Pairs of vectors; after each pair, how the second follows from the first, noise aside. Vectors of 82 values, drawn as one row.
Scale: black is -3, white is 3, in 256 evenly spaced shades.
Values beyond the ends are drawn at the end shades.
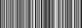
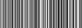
shuffled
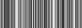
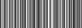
shuffled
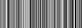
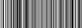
shuffled
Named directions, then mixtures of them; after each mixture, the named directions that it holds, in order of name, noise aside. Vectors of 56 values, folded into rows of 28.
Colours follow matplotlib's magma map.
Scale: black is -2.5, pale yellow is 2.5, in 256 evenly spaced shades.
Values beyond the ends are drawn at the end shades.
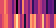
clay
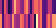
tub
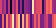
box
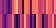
clay, tub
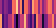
clay, tub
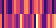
tub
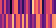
box, tub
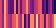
clay, tub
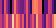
box, clay, tub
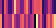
tub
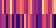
box, clay, tub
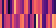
tub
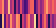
box, tub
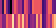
box, tub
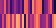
box, clay, tub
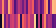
box, tub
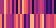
box, clay, tub
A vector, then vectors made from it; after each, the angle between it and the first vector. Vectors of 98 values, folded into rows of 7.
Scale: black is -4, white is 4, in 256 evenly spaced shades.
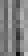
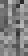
partly aligned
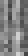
nearly opposite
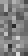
partly opposed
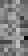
partly opposed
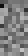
orthogonal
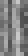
nearly opposite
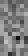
orthogonal
